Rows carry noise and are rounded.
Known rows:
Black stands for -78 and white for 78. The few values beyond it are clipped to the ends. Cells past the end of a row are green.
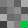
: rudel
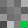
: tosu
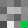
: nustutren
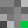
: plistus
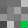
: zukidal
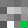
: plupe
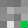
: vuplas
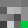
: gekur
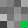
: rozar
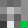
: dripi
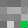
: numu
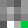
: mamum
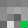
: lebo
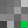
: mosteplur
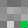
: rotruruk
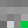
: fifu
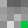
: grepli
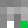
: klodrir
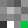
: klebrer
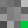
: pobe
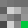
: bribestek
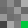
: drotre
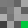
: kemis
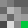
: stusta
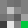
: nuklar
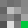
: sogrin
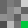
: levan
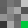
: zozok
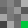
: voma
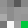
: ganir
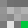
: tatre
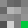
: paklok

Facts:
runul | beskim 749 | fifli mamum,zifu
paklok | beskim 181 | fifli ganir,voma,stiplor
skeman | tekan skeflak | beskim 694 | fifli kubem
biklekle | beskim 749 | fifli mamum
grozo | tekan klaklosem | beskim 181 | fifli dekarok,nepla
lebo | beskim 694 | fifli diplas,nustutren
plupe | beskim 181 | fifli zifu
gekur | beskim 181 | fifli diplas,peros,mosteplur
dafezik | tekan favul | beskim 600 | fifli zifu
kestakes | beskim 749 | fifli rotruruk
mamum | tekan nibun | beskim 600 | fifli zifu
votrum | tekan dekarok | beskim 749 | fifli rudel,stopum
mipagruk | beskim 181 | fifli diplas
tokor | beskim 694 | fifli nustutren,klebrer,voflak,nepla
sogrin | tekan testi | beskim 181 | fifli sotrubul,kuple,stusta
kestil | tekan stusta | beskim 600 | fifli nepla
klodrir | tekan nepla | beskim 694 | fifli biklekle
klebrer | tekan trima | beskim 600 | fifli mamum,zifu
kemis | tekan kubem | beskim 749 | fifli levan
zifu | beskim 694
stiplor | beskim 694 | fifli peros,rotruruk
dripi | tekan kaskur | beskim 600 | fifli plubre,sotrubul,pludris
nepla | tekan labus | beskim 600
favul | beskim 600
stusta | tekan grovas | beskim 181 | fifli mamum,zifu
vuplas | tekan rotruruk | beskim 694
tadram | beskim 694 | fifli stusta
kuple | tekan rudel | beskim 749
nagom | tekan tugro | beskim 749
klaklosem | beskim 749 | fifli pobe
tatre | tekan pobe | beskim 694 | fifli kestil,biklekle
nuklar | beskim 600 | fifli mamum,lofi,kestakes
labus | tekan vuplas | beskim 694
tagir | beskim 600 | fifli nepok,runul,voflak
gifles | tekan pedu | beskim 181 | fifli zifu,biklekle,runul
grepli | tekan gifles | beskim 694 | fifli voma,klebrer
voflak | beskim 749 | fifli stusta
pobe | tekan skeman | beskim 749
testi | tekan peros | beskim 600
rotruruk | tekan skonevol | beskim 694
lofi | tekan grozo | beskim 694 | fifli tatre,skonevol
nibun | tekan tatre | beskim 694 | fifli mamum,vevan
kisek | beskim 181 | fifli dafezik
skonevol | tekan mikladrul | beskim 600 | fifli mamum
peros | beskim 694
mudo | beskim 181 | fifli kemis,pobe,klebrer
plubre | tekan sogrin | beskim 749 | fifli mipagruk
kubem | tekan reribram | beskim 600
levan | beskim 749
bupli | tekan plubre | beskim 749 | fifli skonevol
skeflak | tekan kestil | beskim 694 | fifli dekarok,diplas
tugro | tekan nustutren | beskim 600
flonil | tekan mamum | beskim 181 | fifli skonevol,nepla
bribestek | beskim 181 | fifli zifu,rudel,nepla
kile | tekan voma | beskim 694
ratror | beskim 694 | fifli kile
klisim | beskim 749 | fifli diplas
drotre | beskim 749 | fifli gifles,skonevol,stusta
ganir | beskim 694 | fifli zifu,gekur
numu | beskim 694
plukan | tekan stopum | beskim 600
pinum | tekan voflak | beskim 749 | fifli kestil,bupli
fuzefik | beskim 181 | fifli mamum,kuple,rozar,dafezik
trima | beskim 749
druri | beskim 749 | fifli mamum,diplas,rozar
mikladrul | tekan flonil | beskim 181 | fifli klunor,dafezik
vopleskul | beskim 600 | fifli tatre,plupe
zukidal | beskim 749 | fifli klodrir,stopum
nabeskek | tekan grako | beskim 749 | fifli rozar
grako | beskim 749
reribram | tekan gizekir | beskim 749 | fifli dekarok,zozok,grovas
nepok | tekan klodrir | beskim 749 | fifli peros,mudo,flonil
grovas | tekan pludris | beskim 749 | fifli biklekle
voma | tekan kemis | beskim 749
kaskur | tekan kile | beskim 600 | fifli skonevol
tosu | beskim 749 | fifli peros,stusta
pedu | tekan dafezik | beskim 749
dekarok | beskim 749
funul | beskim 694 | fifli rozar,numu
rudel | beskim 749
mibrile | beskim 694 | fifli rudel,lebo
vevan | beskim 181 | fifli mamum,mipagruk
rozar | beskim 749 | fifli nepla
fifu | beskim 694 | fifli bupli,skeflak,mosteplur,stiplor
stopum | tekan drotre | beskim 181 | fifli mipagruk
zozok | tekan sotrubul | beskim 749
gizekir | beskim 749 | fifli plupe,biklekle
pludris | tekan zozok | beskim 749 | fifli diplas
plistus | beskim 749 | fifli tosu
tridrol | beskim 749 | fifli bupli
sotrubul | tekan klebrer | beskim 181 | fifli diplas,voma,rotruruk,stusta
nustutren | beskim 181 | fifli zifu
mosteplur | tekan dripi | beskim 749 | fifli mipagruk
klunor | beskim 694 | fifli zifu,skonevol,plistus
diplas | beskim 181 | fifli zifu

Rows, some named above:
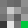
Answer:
tugro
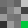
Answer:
trima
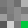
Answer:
biklekle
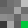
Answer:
mosteplur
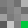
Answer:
biklekle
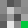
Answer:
favul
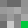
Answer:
kile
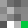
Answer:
dafezik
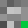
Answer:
grozo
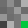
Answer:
drotre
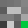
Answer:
sotrubul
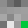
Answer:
klunor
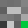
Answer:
sotrubul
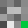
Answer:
nustutren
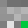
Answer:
tatre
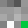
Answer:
zifu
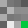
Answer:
gifles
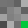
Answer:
pobe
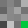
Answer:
grovas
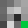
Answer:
mipagruk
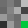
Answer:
trima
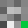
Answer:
nustutren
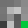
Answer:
stopum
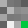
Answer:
gifles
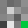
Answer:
nepla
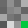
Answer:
runul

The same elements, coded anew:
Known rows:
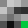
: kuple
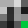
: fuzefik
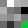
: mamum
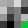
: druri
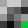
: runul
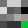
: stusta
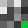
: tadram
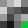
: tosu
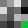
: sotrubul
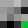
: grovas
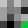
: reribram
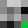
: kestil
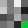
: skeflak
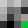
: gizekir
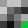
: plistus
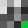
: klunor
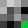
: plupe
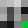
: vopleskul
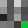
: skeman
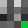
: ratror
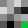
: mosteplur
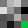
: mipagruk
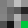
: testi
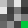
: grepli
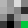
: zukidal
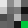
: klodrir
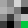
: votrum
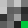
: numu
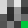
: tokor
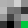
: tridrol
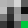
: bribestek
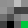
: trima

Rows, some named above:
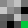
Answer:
stopum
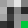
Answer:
tagir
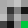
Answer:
kaskur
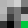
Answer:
drotre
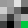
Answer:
klisim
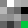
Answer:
mamum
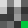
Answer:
funul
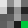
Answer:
lofi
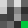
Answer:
funul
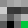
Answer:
kemis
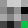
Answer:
kestil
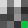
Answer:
funul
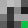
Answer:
mikladrul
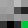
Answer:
zozok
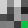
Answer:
nibun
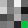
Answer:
skeflak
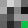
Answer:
flonil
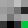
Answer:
grovas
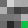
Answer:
pobe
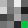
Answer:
skeflak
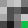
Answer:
nepok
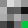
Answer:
dafezik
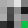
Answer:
nuklar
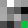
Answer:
skonevol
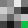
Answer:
pludris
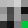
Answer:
vopleskul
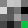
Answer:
nustutren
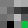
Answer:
kubem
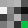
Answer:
rotruruk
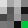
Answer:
tatre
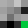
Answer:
grovas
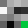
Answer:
voma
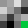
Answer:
klisim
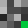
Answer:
kile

